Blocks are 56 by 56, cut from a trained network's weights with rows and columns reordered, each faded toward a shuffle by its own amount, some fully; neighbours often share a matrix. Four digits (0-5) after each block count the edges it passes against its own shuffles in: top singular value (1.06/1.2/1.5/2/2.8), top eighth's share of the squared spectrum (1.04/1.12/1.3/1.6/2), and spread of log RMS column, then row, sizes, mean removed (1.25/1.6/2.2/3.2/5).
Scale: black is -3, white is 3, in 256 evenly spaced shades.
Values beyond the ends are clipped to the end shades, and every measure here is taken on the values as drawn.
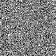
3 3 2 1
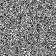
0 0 0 0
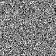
2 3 1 0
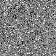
0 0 0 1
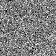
1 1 0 0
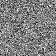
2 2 0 0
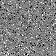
0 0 0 0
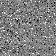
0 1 1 0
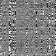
3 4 4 0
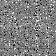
1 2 2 0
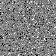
0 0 1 0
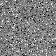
0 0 0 0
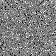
0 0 0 0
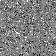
0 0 0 0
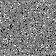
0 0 0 0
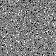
0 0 0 0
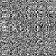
4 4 3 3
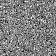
0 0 0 0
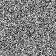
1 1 0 0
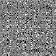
2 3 3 0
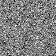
1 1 0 0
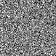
2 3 1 1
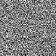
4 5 3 2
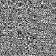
3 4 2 1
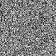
3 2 1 0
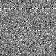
2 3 0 1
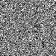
2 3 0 0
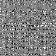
2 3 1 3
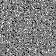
1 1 0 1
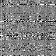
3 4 0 4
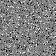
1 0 0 0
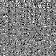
2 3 0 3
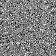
1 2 0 1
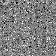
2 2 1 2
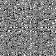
2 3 0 3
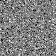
1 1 0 1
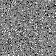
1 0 0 0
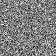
0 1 0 0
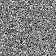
1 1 0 0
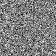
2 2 0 0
